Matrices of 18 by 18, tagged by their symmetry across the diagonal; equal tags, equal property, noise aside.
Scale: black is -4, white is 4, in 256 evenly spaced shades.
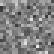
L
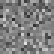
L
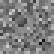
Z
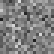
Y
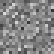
Z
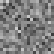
Z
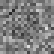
Z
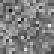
Z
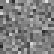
Y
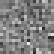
Y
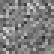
Z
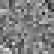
Y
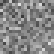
Z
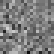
L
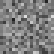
L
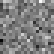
Y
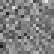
Y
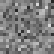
L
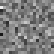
L
